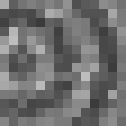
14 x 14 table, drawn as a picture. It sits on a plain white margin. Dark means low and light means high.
Rings spread out from the middle left. There is no overall slope. No single row or column stands out from its neighbours.
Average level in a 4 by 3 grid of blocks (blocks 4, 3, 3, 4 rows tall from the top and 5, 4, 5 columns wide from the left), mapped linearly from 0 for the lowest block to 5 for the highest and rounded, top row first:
132
502
522
132
